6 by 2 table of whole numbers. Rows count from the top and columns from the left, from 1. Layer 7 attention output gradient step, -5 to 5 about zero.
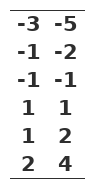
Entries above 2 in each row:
0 0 0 0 0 1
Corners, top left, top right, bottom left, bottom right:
-3 -5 2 4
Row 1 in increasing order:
-5 -3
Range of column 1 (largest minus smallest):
5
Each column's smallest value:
-3 -5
